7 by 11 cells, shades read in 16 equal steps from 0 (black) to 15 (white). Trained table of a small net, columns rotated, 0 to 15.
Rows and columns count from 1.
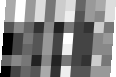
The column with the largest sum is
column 7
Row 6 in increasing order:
2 2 3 4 6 7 7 7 8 8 12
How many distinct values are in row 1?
7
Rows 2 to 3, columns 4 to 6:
13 7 12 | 3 8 2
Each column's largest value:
10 15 9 13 10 12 15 6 9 12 13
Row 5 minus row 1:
-10 -11 -3 -8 2 -8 1 -2 -5 -2 -5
